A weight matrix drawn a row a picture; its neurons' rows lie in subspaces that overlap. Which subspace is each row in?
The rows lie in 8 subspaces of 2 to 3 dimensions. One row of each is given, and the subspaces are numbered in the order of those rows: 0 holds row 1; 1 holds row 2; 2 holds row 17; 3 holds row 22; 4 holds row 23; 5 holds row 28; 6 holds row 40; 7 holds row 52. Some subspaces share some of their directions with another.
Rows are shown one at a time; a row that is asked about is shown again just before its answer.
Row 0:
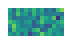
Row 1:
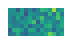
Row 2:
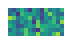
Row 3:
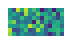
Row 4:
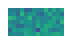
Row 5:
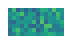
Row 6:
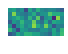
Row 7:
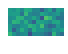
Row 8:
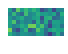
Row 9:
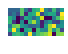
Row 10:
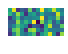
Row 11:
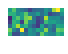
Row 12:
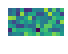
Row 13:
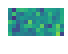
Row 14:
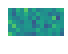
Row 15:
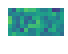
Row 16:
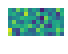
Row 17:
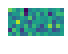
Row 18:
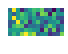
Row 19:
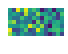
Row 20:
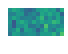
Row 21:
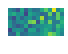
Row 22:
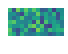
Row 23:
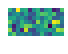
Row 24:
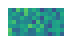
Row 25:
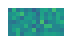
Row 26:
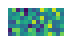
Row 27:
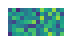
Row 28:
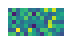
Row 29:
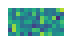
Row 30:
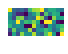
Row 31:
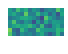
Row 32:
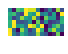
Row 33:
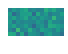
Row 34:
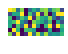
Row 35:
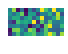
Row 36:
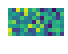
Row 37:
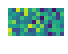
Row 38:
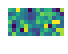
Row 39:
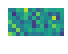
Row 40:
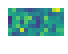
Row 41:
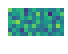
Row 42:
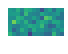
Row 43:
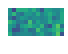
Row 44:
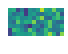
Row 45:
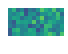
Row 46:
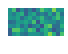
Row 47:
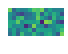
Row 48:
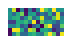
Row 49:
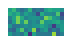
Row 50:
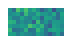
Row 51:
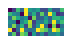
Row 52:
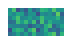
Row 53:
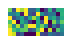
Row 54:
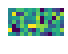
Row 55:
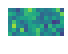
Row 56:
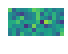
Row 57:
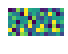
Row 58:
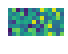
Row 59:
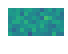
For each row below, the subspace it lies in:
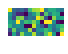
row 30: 3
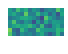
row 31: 6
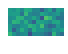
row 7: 7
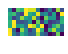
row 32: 4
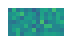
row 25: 3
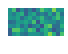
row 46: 0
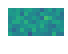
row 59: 7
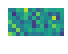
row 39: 5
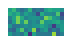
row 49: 7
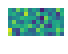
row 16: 6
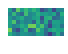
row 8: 5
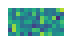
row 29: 5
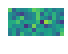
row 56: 3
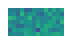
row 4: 1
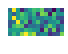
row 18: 0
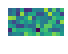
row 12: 1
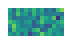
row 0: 5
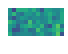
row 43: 0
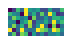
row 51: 2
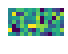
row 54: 5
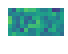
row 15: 6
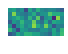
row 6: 5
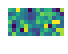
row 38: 4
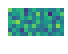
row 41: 2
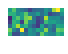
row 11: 6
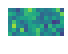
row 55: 4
